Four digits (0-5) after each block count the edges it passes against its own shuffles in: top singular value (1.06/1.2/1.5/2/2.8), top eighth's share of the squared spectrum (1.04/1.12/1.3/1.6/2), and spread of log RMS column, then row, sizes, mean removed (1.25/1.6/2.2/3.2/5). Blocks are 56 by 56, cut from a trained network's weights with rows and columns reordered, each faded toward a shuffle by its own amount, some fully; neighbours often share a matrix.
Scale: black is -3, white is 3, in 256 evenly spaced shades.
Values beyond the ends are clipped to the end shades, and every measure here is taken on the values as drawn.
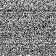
2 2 0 0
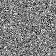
0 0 0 0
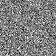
0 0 0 0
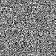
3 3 0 1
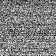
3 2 0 1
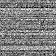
4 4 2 2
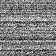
4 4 0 2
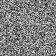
0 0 0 0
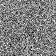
0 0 0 0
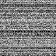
4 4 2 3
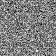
0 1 0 0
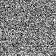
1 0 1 0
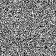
0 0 0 0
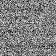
1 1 0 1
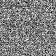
1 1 0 0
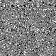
2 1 0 1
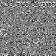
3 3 0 3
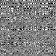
4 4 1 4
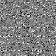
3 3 1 2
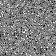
1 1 0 0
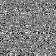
3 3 0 3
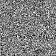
1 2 0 1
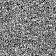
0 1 0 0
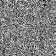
1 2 0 1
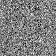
0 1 0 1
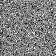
1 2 0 1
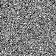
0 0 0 0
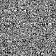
2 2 0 2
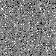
1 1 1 1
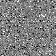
2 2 0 2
